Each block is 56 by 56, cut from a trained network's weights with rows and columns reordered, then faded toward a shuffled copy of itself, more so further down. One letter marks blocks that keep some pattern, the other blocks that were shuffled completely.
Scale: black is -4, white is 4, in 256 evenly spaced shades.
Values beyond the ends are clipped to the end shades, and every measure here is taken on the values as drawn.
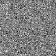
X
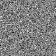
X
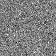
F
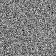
F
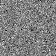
F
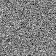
F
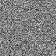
X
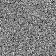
F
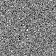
F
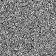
F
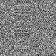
X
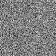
X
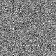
X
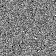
F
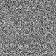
X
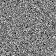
F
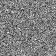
F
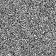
F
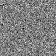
X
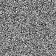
F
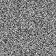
X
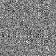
X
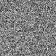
X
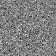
F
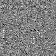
X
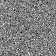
F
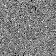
F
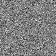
F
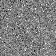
F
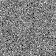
F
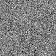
F
